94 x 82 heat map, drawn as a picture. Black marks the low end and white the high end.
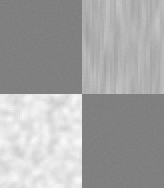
The table splits into 2 rows of 2 panels. Panel 1,1: middling, flat. Panel 1,2: high, streaked downward, faint in contrast. Panel 2,1: very high, blotchy, faint in contrast. Panel 2,2: middling, flat.
